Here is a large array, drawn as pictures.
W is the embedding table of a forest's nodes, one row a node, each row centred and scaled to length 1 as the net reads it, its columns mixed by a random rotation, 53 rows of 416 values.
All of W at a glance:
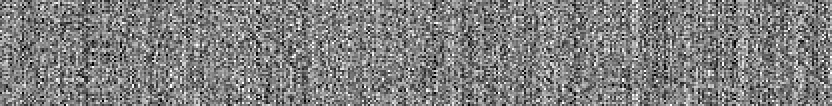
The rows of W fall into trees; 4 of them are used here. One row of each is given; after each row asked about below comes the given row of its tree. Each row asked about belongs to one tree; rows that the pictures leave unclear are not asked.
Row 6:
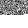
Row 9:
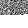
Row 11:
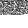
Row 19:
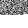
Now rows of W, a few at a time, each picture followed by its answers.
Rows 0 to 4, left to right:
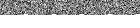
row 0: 6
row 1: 9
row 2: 19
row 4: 19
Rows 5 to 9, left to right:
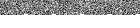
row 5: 6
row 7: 11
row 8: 19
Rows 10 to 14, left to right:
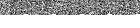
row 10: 9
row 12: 19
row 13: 6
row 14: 11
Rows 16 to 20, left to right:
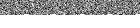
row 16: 9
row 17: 19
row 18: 9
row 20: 6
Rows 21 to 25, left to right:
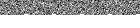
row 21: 6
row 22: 6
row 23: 6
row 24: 9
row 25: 9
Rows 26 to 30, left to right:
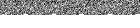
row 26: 6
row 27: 6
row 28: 19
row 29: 6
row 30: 19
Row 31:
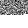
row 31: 6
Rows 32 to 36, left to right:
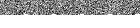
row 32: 6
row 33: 9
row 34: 19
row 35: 11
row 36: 19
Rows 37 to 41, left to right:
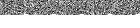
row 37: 11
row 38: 19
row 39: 9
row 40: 9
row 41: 19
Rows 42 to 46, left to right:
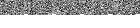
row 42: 11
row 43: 11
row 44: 9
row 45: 9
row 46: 19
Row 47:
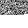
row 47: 6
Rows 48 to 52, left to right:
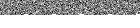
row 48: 9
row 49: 6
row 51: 9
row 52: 6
